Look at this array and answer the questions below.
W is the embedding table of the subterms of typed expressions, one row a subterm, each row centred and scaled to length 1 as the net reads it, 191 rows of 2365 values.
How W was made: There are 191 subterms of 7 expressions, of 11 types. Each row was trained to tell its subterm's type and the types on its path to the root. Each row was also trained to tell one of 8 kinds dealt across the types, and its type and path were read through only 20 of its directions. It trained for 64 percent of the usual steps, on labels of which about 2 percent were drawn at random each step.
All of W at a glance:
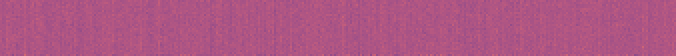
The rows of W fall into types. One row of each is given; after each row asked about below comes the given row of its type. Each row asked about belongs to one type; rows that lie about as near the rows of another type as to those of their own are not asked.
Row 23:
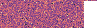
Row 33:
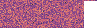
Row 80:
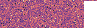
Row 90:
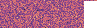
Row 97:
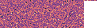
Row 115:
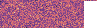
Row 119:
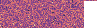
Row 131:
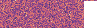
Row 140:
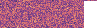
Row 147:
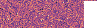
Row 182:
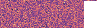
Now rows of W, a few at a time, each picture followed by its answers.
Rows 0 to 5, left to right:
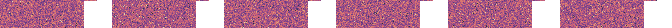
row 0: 147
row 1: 115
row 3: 119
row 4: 97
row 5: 33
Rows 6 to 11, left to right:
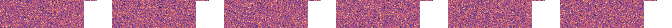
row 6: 80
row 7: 140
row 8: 23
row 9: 119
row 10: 131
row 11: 97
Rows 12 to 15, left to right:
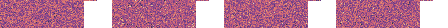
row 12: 147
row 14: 23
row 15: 23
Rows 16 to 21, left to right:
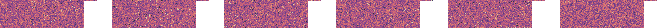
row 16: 90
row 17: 80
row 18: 140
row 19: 80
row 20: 90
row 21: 131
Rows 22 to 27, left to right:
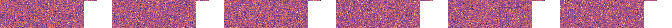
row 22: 182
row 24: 90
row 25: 97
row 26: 115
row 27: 115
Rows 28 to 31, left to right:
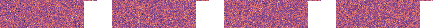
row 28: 80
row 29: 147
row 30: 147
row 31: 131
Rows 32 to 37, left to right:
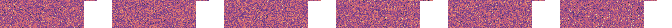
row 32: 115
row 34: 90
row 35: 140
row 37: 90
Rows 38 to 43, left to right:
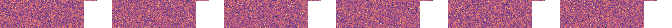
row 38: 147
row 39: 90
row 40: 131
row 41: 115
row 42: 182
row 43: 115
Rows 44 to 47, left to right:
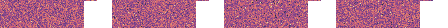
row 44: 90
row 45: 80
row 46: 140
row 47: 33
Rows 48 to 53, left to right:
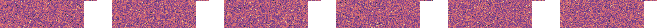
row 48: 33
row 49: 119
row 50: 119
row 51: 182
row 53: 131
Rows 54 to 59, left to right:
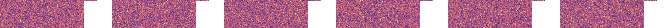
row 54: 80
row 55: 147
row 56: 119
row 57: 182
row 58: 80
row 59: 115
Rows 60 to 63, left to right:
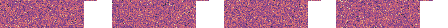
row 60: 33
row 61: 97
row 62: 80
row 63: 140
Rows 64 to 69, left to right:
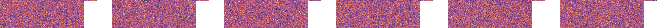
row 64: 147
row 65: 140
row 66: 23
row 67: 147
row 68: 90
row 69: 23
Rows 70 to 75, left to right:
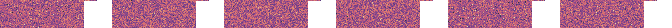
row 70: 182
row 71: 80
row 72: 147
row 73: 131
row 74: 80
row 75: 23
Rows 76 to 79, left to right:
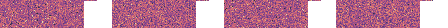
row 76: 33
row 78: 23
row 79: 80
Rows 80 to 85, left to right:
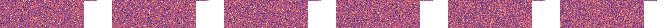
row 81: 33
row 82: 33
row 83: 119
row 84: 23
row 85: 90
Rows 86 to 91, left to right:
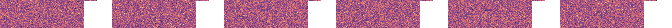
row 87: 119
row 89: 119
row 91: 80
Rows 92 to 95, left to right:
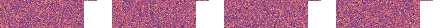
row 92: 80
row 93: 131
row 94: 182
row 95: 80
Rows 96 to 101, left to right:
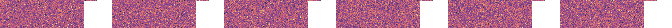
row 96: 33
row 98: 131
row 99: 119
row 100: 33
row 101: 90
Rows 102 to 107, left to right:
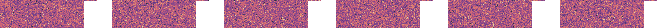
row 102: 33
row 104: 140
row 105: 90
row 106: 182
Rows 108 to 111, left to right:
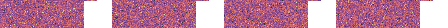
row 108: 33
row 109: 97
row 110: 33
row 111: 147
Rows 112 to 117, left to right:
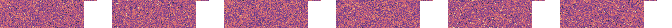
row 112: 182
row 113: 115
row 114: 182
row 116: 140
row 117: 119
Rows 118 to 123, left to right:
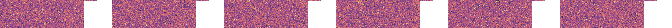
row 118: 119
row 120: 140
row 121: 23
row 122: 90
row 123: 97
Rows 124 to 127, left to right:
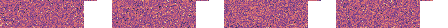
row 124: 97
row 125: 182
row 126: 147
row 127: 90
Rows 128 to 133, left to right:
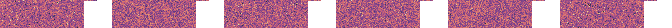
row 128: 131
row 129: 147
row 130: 23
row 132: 147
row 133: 119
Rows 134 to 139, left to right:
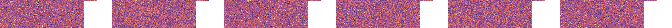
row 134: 33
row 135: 147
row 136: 140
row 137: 97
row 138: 33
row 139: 119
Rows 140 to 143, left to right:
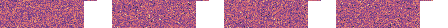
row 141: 97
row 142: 147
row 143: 23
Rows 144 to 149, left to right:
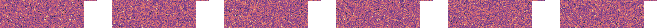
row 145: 147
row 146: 147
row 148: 182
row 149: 33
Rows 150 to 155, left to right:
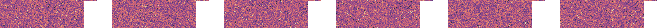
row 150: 119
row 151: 23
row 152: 182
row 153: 115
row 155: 131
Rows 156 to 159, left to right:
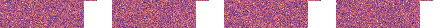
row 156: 119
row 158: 147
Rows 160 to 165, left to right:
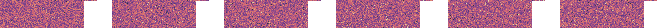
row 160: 119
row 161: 115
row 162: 147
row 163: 119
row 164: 33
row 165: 33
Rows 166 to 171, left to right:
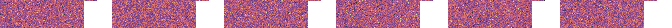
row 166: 97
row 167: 119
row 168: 115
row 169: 80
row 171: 115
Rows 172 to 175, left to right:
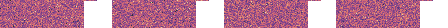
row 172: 80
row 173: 140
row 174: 119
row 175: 119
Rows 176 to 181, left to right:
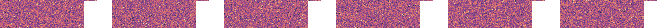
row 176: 33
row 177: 80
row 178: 97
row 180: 23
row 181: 131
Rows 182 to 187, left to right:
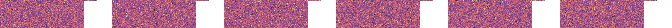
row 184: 140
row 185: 33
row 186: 140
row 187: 147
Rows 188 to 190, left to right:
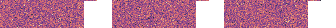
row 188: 131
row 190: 90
